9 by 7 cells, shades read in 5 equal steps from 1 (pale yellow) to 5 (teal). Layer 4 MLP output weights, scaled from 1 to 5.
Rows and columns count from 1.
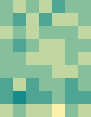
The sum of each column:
27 29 25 25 22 27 25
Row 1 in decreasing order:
4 3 3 3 3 2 2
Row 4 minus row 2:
0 0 1 -2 0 1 0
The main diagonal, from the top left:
3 4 2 2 2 2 3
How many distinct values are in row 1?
3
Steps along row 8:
up down same down up same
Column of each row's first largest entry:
5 2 2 2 1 1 1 2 2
